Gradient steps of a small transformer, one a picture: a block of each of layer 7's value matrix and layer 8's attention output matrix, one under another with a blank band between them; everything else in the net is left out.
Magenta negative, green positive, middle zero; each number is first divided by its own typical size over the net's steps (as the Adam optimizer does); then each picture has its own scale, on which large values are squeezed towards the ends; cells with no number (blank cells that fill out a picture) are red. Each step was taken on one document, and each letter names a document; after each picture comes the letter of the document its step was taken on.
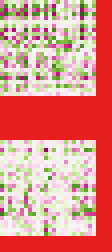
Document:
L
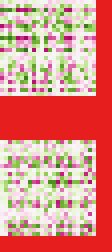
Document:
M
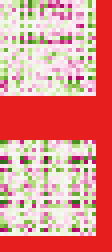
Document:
L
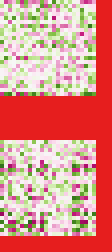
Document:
L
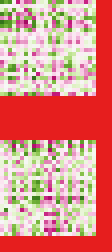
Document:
M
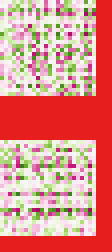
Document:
M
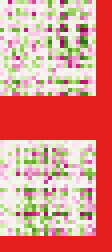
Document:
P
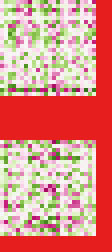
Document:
M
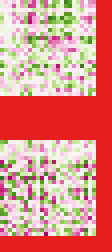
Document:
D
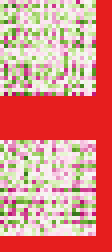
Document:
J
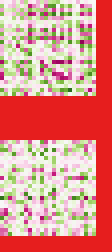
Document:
D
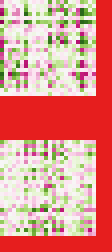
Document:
P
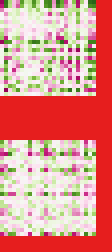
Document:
L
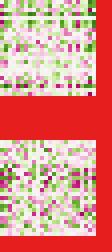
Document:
L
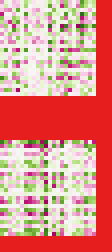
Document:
P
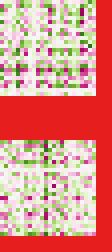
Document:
P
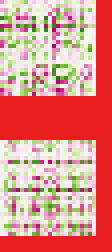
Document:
M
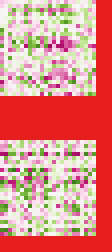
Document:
D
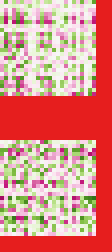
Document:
J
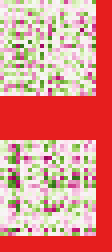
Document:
L
